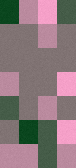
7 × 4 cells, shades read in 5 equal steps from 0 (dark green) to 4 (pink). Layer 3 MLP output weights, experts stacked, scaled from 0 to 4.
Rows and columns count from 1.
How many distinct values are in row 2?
2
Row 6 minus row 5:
1 -2 -2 2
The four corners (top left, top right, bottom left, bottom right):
0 1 3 3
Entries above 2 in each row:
2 1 0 2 1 1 3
